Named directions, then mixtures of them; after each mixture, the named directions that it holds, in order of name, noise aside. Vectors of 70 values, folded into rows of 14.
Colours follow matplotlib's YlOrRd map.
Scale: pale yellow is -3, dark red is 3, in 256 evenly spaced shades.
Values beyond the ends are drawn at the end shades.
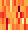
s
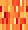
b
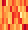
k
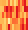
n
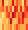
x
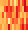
n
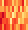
x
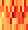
x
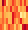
k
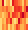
s, x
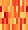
b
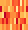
b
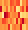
b, s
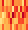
x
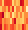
b, x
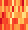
x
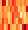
k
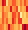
k
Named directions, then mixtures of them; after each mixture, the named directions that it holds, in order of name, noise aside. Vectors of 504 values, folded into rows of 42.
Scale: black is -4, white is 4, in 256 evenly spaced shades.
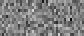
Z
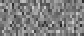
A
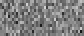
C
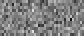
A, Z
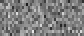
A, C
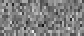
A, Z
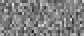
A, Z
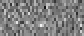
A, C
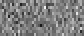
A, C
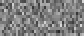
A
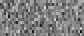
C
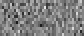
A, C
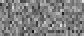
A, C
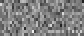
A, C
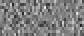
A, C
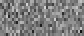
C
